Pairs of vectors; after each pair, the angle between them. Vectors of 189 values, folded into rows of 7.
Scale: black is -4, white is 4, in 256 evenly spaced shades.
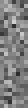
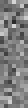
nearly opposite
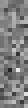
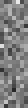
orthogonal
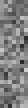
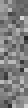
nearly parallel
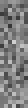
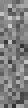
nearly opposite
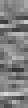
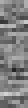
nearly parallel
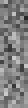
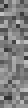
partly aligned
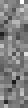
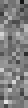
nearly opposite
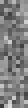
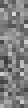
orthogonal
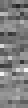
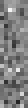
orthogonal
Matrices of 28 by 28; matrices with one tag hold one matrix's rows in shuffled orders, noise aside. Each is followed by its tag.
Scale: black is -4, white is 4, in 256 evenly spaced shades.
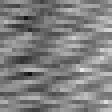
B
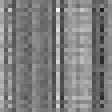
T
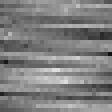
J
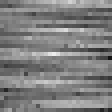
J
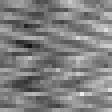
B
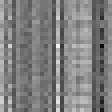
T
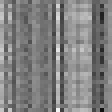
T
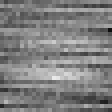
J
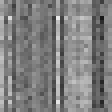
T
